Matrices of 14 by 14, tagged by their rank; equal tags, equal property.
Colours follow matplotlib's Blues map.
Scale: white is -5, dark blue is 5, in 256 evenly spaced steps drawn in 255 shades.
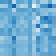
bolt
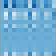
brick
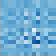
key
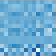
key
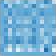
key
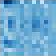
bolt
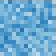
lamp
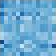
bolt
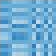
brick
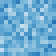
lamp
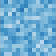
lamp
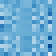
key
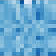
bolt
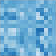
key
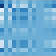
brick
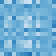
key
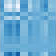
brick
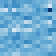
bolt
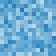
lamp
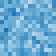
lamp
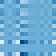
brick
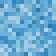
lamp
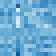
bolt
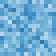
lamp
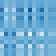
brick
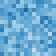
lamp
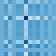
brick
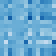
key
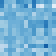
bolt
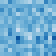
bolt
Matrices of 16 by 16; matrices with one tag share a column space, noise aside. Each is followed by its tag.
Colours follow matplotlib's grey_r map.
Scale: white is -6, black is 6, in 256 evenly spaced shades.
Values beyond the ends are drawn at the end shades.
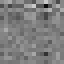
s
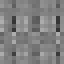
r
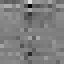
s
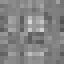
r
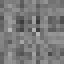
r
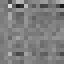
s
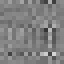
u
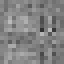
r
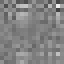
s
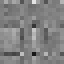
u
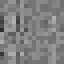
r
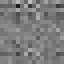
s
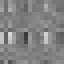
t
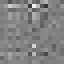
s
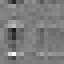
u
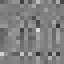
u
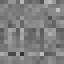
u
